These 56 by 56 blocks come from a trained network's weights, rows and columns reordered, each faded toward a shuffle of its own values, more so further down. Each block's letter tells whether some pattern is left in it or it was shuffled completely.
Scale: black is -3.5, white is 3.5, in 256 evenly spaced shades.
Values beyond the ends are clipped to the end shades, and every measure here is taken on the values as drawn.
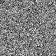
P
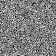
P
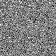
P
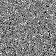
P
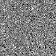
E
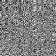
E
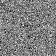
P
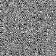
E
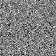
E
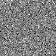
E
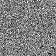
P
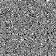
E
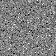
P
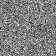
P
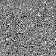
E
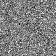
P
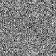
E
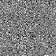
E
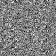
E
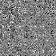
E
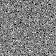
P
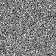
P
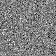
P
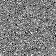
P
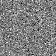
P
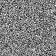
P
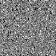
E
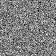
P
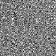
E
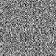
E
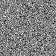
P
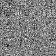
E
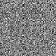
E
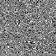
E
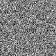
E
